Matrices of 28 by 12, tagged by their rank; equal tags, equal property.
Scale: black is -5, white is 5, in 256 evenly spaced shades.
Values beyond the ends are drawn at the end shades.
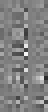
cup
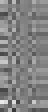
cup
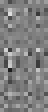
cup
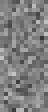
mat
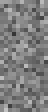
mat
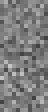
mat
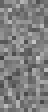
mat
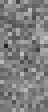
mat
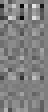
cup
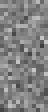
mat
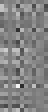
cup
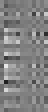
cup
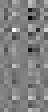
cup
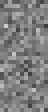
mat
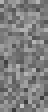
mat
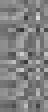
cup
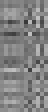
cup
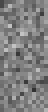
mat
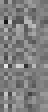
cup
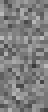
mat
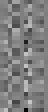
cup
